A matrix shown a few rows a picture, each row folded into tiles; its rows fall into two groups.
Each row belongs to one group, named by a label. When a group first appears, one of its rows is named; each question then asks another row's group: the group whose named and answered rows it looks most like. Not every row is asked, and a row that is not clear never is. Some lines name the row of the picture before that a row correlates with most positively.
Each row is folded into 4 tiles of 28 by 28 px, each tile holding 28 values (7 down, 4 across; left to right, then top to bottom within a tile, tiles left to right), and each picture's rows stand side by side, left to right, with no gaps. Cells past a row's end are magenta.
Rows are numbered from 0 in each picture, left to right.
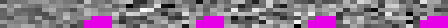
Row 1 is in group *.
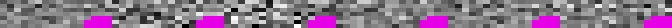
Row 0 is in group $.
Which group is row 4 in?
$
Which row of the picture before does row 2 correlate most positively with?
3
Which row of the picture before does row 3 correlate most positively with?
3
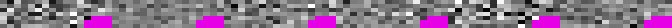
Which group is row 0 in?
*
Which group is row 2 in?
$
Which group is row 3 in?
*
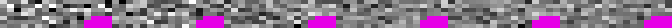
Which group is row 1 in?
*
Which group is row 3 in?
$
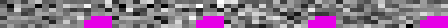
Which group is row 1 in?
$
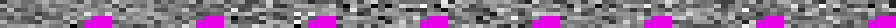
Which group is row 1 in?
*
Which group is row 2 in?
*
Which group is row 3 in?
$
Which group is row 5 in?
$
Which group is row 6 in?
*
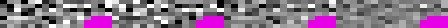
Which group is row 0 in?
$
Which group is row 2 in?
$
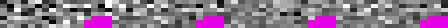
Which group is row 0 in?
$
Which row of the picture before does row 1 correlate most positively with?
1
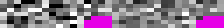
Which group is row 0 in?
*
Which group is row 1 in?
*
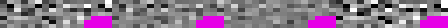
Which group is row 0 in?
$
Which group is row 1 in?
$
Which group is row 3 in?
$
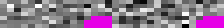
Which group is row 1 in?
*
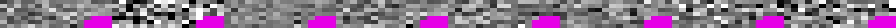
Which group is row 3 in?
*
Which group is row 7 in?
$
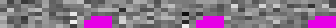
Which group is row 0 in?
*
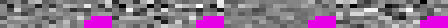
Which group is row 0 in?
$
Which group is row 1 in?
$
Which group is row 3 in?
*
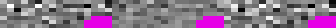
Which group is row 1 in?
$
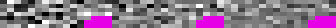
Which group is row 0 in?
*
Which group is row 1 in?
$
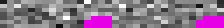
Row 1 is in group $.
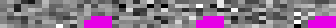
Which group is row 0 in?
*
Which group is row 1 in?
$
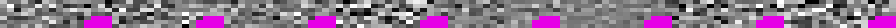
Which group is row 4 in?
$
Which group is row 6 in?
$
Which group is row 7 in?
*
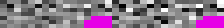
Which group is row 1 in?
$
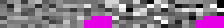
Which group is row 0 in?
$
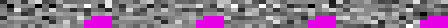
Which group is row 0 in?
$
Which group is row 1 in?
$
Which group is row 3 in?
*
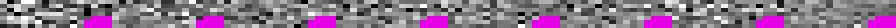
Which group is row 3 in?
$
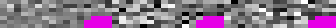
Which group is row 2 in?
*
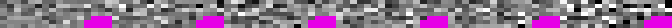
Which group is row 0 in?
$
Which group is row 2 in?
*
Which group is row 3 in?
*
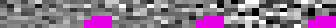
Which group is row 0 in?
$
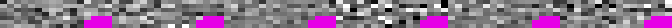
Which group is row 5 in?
$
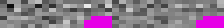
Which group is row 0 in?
$
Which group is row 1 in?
$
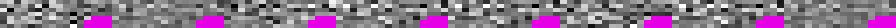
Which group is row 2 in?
$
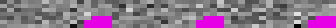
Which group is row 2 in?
*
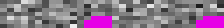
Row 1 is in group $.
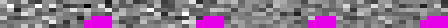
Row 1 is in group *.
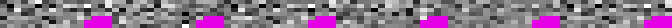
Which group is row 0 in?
$
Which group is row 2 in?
$
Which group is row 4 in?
$
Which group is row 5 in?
$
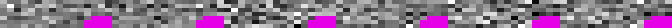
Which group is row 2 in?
*
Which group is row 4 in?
*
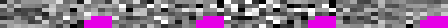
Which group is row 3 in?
*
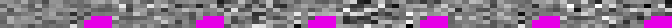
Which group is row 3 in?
*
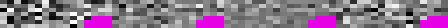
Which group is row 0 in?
*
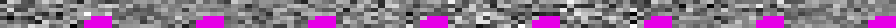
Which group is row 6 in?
$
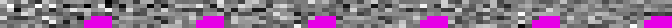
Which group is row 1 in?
$
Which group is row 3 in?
$
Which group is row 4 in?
*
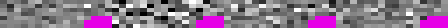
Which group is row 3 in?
*
